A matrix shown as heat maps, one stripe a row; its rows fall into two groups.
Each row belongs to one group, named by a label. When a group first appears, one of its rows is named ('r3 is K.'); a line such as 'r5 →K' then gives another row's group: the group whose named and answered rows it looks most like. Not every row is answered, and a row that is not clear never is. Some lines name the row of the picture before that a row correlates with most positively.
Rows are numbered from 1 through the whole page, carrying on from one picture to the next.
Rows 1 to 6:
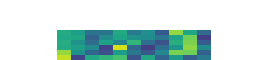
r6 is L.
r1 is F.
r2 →F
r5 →F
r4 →F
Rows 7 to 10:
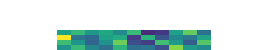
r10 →F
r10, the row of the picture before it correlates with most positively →1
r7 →F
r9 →L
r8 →L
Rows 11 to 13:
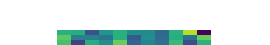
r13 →L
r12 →L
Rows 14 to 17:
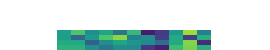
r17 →F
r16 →F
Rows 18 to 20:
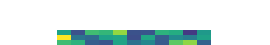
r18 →L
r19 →L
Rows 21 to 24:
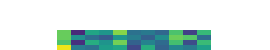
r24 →L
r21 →L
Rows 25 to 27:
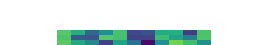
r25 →L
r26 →L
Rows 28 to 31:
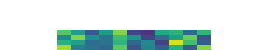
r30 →F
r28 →L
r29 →F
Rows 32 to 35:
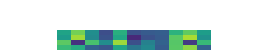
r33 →F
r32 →F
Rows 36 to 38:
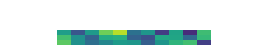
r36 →L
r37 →L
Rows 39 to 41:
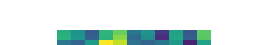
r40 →L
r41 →L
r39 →L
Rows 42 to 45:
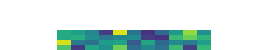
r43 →F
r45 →L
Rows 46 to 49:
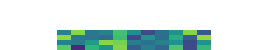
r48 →L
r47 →L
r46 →F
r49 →L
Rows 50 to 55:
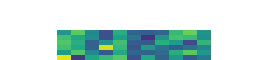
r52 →L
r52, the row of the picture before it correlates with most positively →47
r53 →L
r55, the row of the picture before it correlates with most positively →49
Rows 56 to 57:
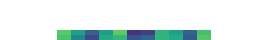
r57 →L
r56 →L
